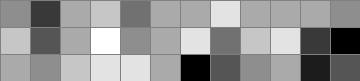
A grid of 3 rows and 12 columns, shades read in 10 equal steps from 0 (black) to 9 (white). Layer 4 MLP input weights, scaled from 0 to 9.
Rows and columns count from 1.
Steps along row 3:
down up up same down down up up up down up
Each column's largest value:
7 5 7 9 8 6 8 8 7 8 6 5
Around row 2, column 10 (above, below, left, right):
6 6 7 2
